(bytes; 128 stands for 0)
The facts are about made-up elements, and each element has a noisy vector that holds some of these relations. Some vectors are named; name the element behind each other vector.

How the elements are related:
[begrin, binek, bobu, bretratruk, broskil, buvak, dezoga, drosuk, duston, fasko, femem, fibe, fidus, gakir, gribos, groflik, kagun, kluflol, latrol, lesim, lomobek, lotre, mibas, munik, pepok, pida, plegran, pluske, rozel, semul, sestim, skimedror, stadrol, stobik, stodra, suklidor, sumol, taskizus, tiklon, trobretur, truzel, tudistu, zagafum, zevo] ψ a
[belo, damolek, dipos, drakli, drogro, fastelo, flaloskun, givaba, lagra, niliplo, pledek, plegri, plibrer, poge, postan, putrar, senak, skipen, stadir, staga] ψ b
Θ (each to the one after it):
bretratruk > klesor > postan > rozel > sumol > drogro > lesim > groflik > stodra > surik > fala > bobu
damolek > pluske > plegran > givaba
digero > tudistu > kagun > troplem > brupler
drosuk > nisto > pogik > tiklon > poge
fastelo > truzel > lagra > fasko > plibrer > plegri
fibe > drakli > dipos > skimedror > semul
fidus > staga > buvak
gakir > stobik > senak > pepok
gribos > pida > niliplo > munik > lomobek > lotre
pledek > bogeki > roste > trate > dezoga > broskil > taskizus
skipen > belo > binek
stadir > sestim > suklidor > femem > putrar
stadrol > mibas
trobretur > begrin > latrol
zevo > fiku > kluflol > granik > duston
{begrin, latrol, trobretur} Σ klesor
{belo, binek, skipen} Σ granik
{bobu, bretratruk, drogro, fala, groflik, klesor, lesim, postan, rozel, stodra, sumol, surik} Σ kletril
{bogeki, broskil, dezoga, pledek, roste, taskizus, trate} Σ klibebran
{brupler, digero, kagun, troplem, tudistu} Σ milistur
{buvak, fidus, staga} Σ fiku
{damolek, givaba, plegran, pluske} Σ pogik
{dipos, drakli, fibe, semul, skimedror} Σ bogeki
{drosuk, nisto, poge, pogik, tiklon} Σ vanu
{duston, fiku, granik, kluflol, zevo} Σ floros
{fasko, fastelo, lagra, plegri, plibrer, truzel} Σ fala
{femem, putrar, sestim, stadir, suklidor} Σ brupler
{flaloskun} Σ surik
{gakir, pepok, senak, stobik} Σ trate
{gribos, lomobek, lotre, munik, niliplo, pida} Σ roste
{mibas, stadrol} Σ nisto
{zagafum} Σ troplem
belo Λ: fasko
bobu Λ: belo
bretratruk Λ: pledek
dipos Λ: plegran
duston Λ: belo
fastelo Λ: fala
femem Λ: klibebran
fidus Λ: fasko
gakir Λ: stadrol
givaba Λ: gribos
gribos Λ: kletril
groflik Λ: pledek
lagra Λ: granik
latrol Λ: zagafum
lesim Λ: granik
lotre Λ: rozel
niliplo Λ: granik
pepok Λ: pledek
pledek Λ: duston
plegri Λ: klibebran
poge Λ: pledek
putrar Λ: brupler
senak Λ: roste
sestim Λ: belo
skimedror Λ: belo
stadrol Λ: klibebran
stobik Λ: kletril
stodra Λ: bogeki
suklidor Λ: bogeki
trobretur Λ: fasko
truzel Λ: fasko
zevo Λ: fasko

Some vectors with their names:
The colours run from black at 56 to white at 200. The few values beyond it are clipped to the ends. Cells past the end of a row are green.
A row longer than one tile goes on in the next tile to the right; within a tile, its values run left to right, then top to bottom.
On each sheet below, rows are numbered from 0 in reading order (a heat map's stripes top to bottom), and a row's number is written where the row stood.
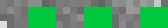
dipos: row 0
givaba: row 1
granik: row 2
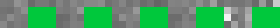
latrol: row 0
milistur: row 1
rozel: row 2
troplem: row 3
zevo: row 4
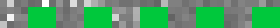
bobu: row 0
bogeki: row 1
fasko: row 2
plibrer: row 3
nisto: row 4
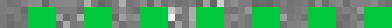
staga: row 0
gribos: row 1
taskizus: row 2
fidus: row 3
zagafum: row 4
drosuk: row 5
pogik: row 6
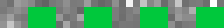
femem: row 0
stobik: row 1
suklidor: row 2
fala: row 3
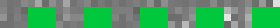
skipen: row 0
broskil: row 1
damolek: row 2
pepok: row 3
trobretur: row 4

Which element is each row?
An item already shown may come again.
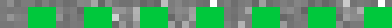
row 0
sumol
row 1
skipen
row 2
fasko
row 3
groflik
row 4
bretratruk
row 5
senak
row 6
fala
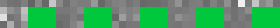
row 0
truzel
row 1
nisto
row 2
lotre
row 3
sumol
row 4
suklidor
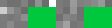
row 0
belo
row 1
lagra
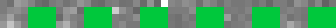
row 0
femem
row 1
plegri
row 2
belo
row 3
roste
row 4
pluske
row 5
gakir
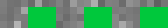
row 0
bretratruk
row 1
digero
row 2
gakir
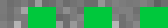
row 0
bretratruk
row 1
poge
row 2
plegran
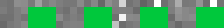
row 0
klesor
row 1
begrin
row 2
bobu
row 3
surik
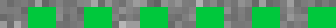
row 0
pledek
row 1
skipen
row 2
klibebran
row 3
kletril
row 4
fastelo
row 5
broskil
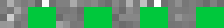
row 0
lesim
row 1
niliplo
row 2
stodra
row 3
sumol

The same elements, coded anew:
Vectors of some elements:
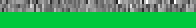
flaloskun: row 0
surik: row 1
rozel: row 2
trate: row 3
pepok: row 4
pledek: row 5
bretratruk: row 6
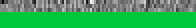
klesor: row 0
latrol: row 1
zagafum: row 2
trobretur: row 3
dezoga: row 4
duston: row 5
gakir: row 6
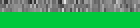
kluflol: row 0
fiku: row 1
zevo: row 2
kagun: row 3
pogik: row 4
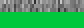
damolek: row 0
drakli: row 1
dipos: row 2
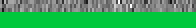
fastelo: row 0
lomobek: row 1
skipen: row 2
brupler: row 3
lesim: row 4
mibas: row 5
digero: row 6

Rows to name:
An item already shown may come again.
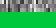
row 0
stadrol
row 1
granik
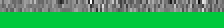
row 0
plegran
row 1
tiklon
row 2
begrin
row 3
groflik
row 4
sestim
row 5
skipen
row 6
digero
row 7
trobretur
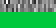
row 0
groflik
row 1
zagafum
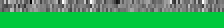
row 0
belo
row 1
roste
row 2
truzel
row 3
truzel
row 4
begrin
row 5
plegran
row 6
stobik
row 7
truzel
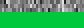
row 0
fasko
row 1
bogeki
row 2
granik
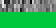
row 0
stodra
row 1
roste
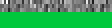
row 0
femem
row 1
klibebran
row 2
senak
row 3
plegri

